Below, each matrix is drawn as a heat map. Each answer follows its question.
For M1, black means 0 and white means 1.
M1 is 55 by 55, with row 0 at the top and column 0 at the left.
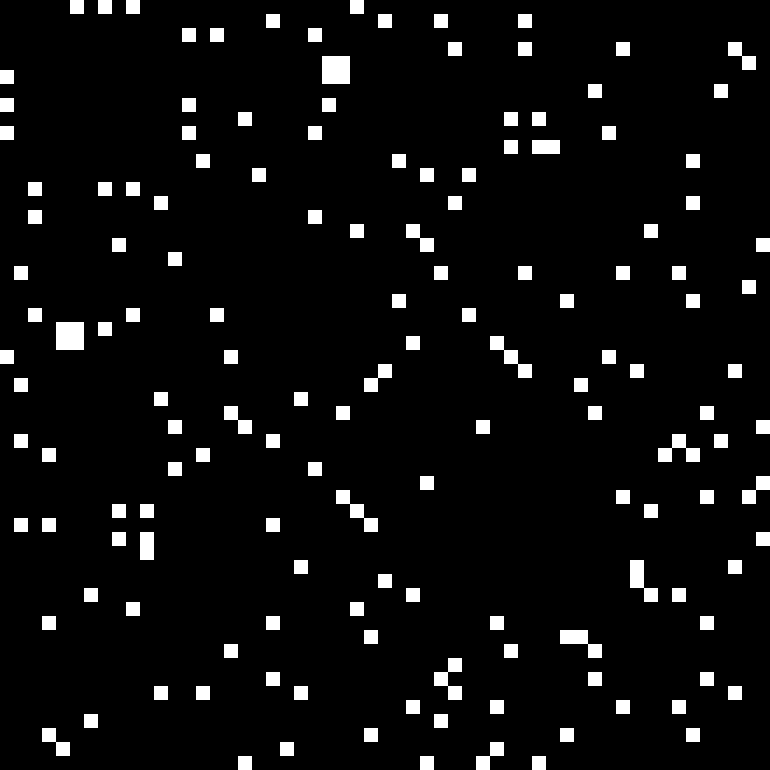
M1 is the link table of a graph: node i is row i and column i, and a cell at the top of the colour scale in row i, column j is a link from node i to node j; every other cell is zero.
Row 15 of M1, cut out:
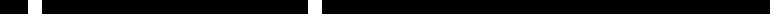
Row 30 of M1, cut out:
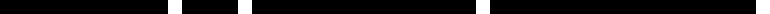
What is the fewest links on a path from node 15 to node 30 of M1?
4
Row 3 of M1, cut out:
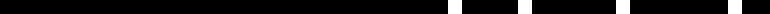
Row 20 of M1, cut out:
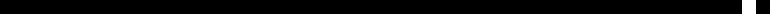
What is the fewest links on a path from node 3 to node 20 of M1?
4
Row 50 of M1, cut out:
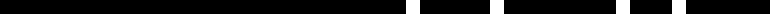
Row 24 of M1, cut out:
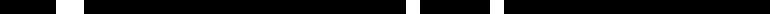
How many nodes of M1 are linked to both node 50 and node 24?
2
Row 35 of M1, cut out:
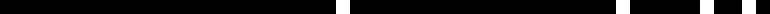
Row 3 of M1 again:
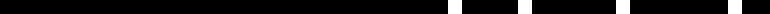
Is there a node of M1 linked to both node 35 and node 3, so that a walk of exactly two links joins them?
yes
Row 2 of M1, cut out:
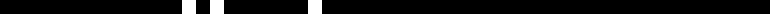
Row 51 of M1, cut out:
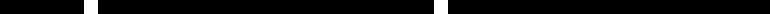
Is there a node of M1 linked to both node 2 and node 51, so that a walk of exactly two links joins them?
no
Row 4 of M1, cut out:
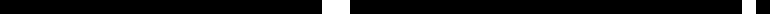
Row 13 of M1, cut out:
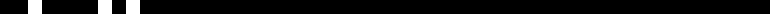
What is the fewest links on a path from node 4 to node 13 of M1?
3
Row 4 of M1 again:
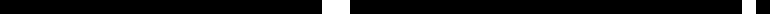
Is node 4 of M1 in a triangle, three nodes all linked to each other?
no
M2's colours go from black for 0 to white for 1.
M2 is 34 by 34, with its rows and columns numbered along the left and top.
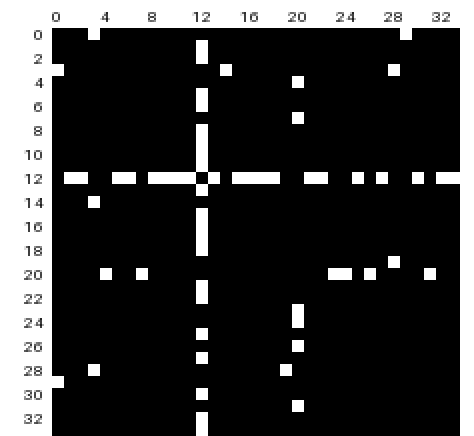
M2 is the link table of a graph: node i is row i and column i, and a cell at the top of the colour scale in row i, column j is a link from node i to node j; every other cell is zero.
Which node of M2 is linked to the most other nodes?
node 12
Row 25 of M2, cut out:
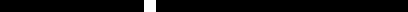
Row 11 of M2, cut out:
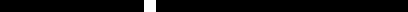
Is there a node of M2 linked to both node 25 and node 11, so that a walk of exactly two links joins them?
yes
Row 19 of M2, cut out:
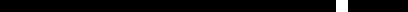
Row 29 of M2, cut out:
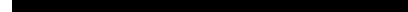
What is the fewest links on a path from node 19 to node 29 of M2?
4
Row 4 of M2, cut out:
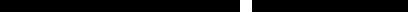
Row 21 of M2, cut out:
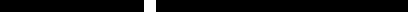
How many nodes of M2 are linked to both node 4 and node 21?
0
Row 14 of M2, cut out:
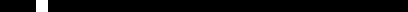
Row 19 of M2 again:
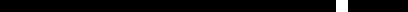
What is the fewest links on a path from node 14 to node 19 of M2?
3
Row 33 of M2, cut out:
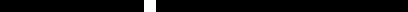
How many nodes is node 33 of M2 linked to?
1
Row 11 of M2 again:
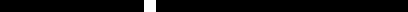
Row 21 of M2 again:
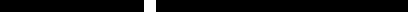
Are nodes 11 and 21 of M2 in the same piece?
yes
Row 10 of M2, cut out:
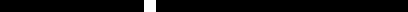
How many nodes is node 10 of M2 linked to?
1
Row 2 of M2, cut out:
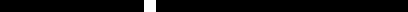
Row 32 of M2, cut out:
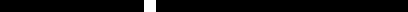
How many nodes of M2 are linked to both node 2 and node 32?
1
